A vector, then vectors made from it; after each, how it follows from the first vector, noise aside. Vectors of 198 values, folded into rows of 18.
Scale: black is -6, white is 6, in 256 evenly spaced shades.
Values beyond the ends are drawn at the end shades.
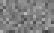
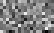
scaled up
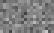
sign-scrambled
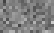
negated
